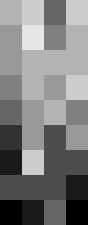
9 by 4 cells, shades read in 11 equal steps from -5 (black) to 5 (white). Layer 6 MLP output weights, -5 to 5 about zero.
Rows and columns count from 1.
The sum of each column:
-11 10 -3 0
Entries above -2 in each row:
4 4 4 4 4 2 1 0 1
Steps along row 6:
up down up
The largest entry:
4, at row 2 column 2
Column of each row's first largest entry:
2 2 2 4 3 2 2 1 3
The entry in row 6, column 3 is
-2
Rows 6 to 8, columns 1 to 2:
-3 1 | -4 3 | -2 -2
